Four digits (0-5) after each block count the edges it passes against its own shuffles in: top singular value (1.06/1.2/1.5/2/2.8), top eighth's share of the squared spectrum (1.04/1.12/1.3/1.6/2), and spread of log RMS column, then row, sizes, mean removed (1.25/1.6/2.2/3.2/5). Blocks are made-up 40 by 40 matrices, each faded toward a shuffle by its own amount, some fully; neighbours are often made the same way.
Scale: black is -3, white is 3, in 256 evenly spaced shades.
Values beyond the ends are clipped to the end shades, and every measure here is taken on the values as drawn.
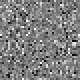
2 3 1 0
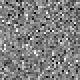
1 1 0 0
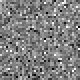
1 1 0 0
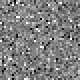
0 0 0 0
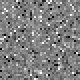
0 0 0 0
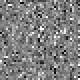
1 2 2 0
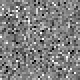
0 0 0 0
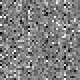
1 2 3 0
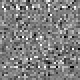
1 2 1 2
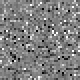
0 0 0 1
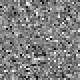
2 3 1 0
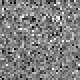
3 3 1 1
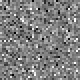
1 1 0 0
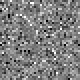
2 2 0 1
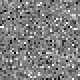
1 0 0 0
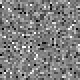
1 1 0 0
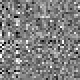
3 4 3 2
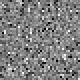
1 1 0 0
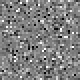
0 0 0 0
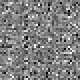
3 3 2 2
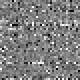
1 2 0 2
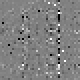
4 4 2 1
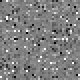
2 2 1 1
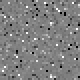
0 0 0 0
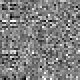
3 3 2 2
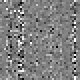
2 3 3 0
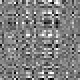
4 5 3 3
